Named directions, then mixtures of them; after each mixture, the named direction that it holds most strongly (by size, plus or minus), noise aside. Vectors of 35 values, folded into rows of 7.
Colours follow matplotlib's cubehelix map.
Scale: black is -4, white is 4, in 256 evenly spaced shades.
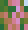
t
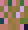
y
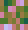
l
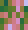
t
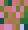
y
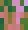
t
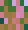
y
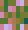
l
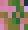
t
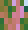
t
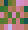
l
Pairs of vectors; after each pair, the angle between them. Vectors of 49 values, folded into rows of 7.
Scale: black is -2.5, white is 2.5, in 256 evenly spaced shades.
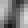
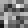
orthogonal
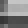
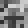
partly aligned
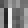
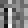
nearly parallel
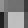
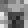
nearly opposite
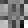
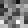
orthogonal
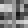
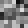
partly aligned
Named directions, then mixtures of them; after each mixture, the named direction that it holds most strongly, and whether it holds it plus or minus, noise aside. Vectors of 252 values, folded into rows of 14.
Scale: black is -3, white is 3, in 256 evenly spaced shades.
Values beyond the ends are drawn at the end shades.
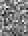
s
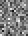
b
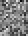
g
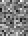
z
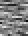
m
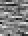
m, plus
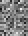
z, plus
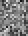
g, plus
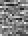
m, plus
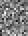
s, minus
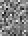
s, plus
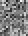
g, minus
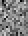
g, plus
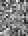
g, plus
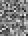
g, minus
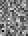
b, plus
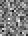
b, plus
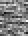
m, minus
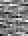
m, minus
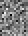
s, minus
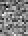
s, minus
